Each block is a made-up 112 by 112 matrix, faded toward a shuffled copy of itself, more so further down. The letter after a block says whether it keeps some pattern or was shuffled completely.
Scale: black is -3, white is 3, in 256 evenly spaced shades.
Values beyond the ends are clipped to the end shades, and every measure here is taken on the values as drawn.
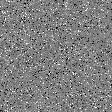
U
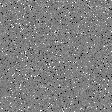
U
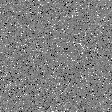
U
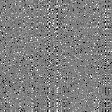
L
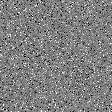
U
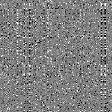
L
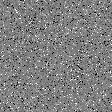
U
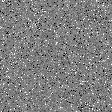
U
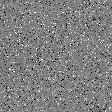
U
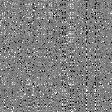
L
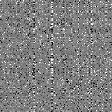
L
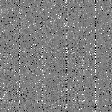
L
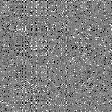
L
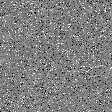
U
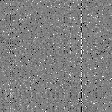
L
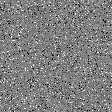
U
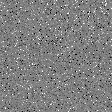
U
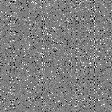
L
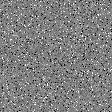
U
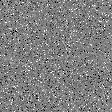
U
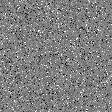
U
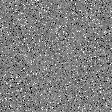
U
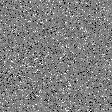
U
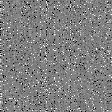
L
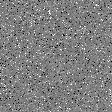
U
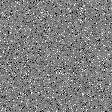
U
